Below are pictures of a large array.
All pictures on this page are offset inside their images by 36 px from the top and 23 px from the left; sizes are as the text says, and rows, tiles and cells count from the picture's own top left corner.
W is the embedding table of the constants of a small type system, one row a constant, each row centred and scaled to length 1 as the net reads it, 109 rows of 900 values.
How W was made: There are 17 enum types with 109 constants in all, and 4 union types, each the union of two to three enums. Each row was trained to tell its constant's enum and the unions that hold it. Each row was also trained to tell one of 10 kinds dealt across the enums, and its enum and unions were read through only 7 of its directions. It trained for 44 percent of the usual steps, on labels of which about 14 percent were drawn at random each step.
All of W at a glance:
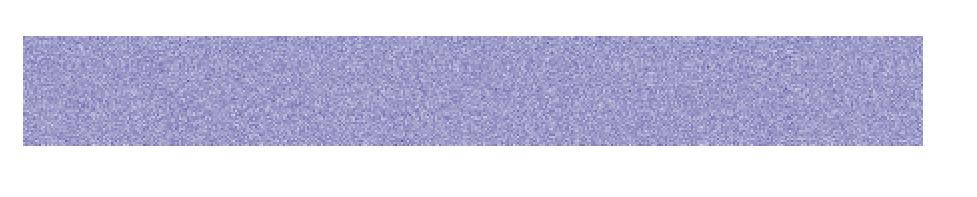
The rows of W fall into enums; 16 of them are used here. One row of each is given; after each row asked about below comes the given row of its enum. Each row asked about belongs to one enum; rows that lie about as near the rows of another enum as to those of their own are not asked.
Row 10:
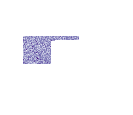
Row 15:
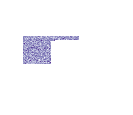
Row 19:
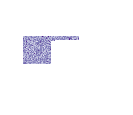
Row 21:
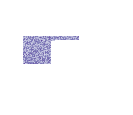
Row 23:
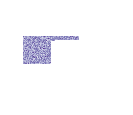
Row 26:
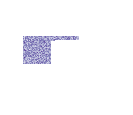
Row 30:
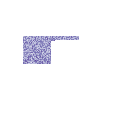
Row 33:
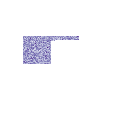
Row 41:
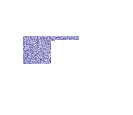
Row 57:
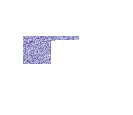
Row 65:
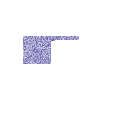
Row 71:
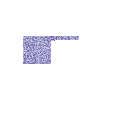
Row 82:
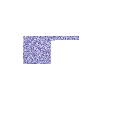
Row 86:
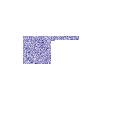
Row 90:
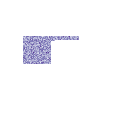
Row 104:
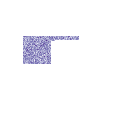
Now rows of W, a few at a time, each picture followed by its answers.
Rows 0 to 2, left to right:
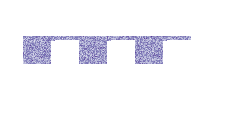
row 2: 33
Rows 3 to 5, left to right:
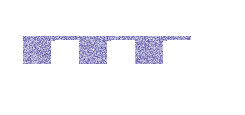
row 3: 19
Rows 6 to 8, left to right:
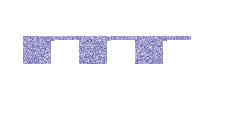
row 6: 41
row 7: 90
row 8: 19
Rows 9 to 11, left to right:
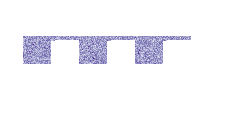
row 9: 33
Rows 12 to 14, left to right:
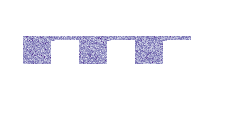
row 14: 10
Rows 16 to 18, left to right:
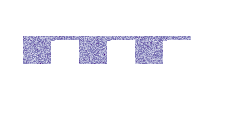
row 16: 30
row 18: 33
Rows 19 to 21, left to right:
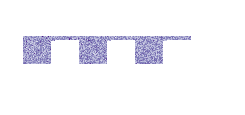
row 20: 21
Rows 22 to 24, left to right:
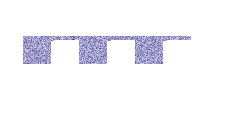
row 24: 26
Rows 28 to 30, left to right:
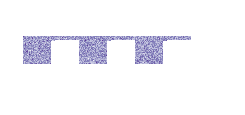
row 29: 26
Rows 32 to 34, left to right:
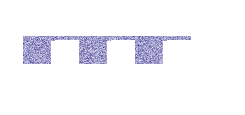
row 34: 86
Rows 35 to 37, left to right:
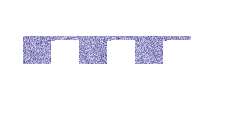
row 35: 57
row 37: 19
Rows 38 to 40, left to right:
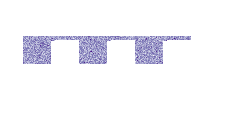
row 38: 30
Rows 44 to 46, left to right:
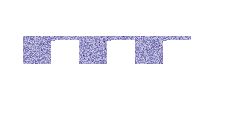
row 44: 90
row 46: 30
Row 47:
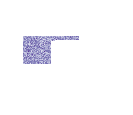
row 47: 86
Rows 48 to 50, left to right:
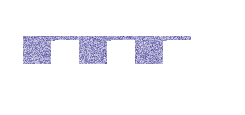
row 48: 26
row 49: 23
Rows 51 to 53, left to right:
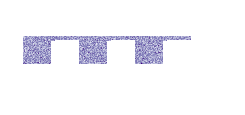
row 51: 23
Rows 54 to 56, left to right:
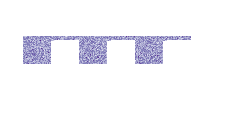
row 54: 57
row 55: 86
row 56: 86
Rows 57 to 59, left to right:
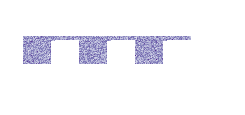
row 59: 26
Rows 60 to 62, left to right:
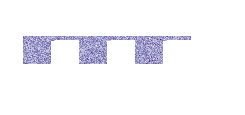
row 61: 23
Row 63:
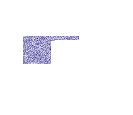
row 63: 10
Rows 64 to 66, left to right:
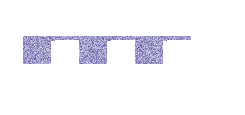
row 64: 41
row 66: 71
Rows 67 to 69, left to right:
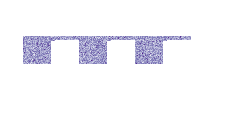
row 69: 71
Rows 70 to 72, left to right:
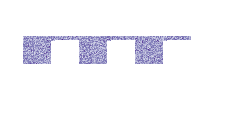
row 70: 71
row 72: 19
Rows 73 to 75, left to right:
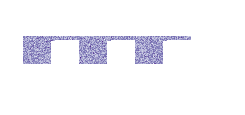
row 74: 26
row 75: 30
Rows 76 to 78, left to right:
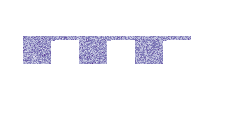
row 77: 21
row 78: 30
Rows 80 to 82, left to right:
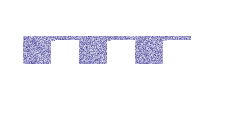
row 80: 71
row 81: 71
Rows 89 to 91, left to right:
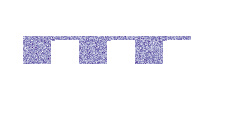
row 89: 23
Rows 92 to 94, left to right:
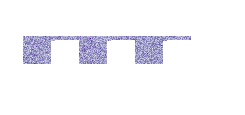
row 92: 90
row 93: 86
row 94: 90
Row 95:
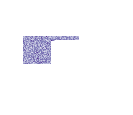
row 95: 65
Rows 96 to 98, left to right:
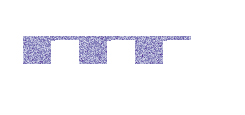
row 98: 26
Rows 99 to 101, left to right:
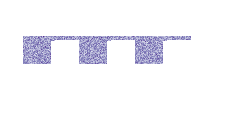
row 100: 90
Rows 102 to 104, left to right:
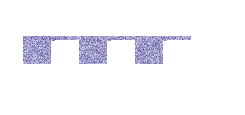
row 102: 65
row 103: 23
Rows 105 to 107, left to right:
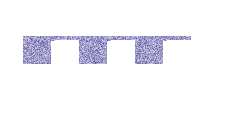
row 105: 90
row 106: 65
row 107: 71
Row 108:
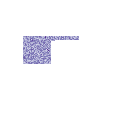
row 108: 21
